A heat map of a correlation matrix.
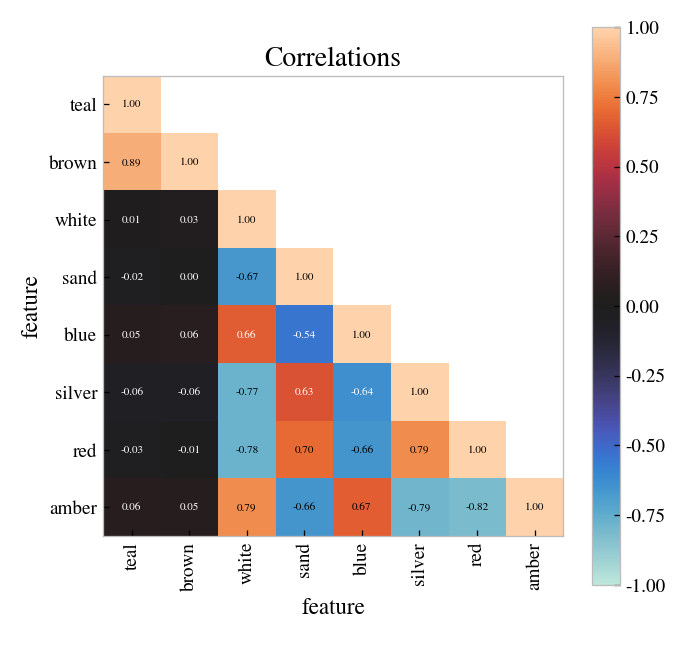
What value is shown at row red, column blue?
-0.66
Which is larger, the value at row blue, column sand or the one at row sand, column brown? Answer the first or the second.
the second
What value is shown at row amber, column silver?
-0.79
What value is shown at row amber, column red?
-0.82
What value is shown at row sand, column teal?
-0.02
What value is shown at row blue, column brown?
0.06
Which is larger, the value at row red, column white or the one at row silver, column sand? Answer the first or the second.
the second
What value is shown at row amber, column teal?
0.06
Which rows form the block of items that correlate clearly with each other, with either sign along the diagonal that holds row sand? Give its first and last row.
white to amber
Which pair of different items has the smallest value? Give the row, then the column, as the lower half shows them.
amber, red
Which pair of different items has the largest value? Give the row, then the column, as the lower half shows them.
brown, teal
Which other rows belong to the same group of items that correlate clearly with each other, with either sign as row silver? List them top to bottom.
white, sand, blue, red, amber
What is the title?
Correlations
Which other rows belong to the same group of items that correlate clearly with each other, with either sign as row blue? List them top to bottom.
white, sand, silver, red, amber
